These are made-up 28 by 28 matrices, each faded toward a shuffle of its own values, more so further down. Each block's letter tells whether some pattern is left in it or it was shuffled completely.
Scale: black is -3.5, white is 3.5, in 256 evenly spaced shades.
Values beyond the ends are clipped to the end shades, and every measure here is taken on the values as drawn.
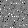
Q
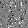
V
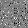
V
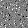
Q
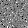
Q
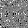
V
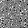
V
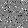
Q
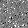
Q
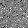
Q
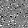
V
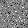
Q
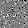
V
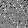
Q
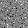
Q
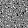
Q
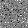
Q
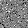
Q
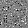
V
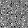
V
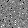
Q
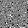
V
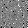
V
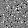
Q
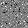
Q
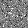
Q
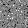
Q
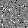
V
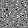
V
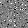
V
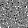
Q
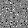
V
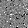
V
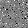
Q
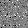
V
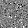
Q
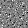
Q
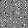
V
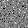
Q
